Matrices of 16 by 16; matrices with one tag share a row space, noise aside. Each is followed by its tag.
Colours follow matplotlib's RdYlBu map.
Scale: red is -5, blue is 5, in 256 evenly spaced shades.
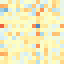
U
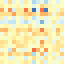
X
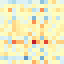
X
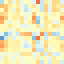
U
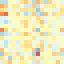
U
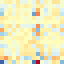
U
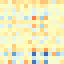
X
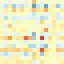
X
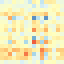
X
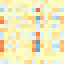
U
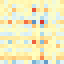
X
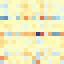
U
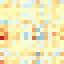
U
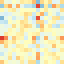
U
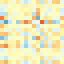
U
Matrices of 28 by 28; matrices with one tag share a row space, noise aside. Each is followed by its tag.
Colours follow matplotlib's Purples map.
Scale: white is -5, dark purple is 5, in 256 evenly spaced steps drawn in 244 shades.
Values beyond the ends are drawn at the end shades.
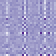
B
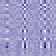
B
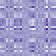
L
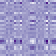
L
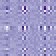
B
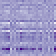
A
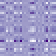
L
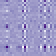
B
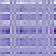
A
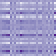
A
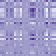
L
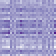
A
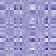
L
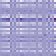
A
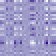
L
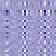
B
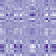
L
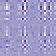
B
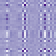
B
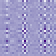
B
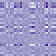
L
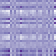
A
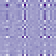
B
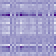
A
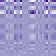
L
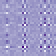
B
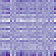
A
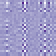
B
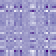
L
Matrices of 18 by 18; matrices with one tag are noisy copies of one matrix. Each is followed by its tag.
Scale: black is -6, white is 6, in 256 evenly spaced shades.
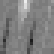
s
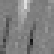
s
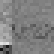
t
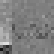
t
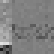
t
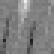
s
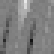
s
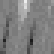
s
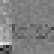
t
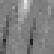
s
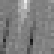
s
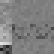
t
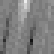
s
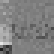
t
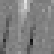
s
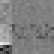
t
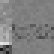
t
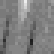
s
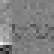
t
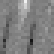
s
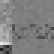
t
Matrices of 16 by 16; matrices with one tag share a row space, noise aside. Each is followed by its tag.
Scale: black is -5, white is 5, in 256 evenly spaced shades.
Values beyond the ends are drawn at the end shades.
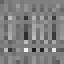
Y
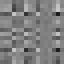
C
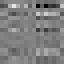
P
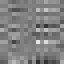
P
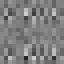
Y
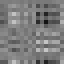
P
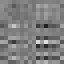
P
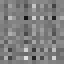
Y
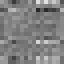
P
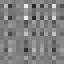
Y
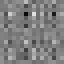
Y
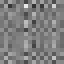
Y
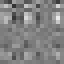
C
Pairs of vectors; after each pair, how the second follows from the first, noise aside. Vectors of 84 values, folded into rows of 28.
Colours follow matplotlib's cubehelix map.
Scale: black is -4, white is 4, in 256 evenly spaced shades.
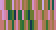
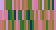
copied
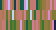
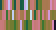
copied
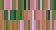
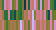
copied
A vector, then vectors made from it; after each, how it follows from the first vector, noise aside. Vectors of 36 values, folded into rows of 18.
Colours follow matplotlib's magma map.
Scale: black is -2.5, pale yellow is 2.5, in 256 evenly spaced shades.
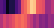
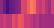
shrunk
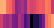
wrapped around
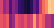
wrapped around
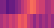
shrunk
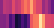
wrapped around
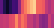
copied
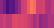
shrunk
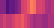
shrunk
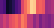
copied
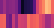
wrapped around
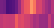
shrunk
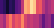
copied
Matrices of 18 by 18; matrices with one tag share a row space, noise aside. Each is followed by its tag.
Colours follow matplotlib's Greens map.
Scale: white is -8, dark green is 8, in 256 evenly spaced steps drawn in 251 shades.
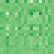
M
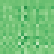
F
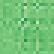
F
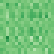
M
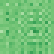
M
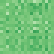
M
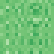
M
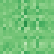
F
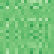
M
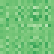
M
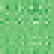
M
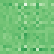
F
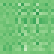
F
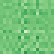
F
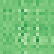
F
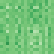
M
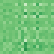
F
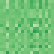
M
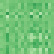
M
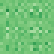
M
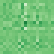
F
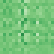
F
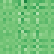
F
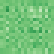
M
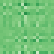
F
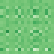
M
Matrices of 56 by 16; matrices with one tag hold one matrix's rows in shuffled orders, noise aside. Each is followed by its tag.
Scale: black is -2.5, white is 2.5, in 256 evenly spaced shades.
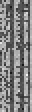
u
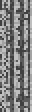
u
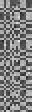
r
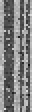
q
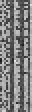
u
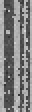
q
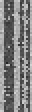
q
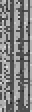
u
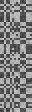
r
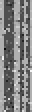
q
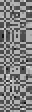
r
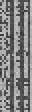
u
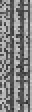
u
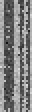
q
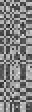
r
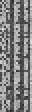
u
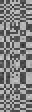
r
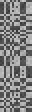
r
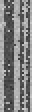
q
